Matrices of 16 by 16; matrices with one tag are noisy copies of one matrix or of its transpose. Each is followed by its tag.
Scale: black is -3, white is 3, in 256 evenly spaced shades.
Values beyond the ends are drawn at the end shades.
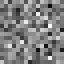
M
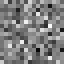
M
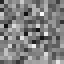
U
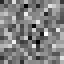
U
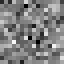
U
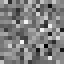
M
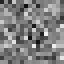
U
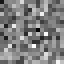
U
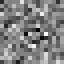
U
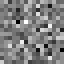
M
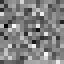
U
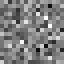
M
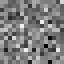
M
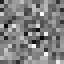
U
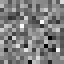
M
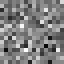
M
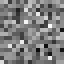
M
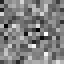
U
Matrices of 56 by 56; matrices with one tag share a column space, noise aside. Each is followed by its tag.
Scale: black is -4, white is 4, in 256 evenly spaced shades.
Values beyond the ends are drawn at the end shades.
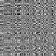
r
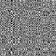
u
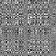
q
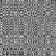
u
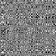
q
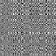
r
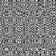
u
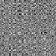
r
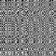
u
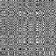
u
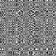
u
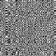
u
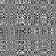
q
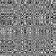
q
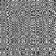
u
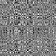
q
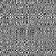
q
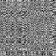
u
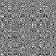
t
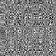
q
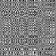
u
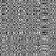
r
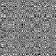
t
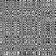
u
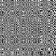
u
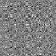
t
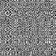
u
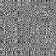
u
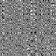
r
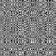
u
